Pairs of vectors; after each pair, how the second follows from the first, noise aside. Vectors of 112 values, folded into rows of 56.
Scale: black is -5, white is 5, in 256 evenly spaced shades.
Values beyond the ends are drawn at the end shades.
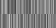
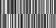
scaled up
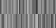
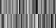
scaled up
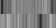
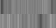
shrunk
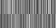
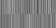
shrunk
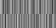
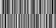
scaled up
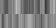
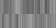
shrunk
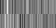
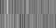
shrunk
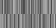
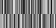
scaled up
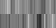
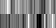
scaled up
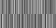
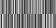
scaled up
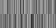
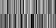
scaled up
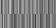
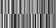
scaled up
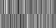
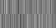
shrunk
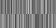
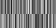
scaled up
